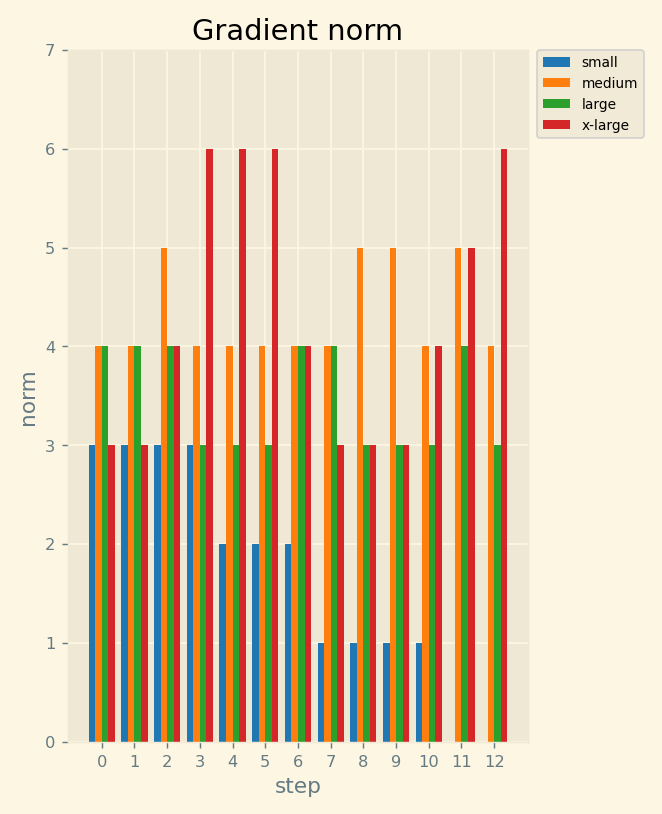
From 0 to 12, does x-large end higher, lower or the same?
higher
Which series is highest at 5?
x-large
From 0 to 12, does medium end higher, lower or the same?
the same
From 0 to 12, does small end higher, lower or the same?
lower
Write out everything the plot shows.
Title: Gradient norm
x-axis: step, ticks 0 1 2 3 4 5 6 7 8 9 10 11 12
y-axis: norm, ticks 0 1 2 3 4 5 6 7
Legend: small, medium, large, x-large
Values:
small: 3 3 3 3 2 2 2 1 1 1 1 0 0
medium: 4 4 5 4 4 4 4 4 5 5 4 5 4
large: 4 4 4 3 3 3 4 4 3 3 3 4 3
x-large: 3 3 4 6 6 6 4 3 3 3 4 5 6
